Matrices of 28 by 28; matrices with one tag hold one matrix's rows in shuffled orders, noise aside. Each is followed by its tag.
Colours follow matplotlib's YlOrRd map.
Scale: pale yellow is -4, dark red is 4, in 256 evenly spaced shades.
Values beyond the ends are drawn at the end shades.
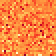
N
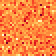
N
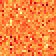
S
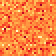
N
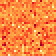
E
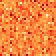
S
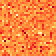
N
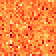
S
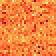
E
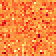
E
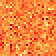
S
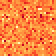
N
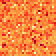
E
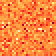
N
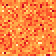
N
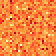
S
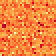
E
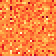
S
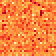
E
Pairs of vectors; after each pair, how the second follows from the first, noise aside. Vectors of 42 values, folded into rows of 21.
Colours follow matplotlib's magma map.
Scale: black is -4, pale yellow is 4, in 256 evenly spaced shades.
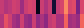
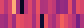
shuffled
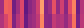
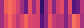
sign-scrambled
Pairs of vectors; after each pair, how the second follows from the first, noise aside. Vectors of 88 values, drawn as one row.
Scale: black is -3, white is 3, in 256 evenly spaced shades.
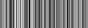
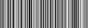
sign-scrambled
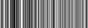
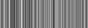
shrunk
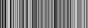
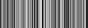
wrapped around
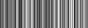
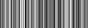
wrapped around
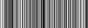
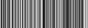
sign-scrambled
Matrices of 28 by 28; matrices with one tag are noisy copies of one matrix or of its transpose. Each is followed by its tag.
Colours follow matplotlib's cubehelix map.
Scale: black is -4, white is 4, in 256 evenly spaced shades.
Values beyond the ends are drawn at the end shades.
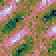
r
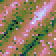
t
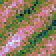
t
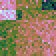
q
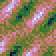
r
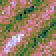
t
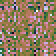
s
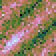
t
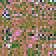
s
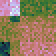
q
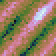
t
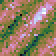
t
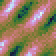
r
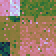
q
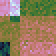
q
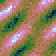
r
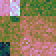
q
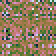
s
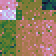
q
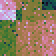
q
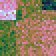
q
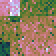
q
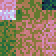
q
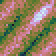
t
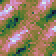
r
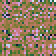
s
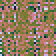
s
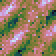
r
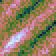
t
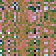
s
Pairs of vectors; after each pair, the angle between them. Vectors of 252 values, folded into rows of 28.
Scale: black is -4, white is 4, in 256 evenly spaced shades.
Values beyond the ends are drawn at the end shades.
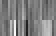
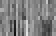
nearly opposite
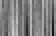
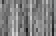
nearly parallel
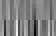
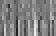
nearly opposite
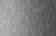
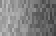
nearly parallel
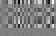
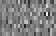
partly opposed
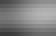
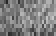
partly aligned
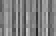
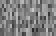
partly aligned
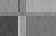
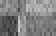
nearly parallel
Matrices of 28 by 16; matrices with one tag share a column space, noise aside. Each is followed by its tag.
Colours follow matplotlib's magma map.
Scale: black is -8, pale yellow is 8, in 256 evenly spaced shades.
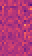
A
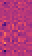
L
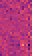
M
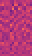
A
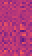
L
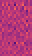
A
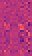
L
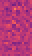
A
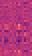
L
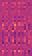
L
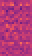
A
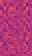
A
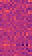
M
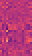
L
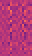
A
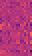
L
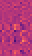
L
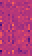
L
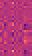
L
